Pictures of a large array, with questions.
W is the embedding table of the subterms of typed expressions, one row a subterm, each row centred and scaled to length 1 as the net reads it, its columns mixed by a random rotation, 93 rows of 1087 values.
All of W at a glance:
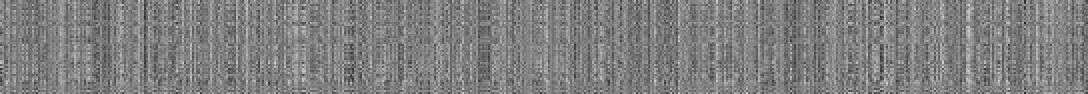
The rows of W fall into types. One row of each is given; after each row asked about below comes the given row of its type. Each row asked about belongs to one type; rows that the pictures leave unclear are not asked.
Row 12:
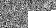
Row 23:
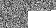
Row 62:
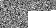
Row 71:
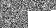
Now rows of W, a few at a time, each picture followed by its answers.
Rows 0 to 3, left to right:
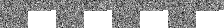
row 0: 23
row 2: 23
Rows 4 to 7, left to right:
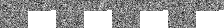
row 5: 12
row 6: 12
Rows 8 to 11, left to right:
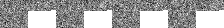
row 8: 12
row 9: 12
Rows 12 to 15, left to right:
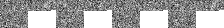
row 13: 71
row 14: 23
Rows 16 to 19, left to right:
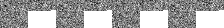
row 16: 62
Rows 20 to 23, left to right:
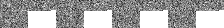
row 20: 71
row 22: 23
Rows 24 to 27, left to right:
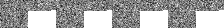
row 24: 12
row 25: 62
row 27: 71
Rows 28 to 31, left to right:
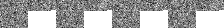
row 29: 12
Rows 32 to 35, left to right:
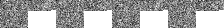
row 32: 12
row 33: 71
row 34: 12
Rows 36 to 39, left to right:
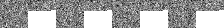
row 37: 62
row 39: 12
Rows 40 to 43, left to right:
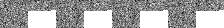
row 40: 62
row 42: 12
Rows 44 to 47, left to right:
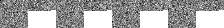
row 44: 71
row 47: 62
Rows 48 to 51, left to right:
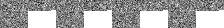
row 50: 12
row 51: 71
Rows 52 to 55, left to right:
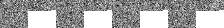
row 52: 71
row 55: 12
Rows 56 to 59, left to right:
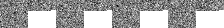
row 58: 62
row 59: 71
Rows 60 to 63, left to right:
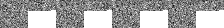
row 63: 62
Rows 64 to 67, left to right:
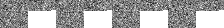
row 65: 71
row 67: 62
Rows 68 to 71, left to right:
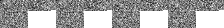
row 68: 71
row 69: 71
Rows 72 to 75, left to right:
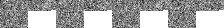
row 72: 12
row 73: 71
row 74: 12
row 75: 23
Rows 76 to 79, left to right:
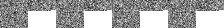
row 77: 71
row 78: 71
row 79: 71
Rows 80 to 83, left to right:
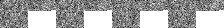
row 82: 12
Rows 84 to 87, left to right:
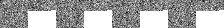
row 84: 71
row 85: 12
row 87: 62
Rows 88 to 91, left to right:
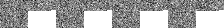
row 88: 12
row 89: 23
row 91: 71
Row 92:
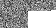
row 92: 23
